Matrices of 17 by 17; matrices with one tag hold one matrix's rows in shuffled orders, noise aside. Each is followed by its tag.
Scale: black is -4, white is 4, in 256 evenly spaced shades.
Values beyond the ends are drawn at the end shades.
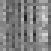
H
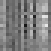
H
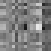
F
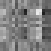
F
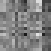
F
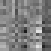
F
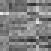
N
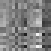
F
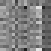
F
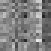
F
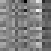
F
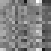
F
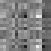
F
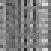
H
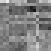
N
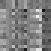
F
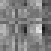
F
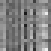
H
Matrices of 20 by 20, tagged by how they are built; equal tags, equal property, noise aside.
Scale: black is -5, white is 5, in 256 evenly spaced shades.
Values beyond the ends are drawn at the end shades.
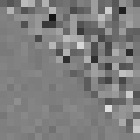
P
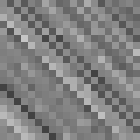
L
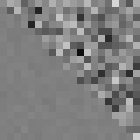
P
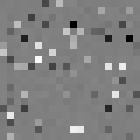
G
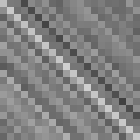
L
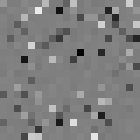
G
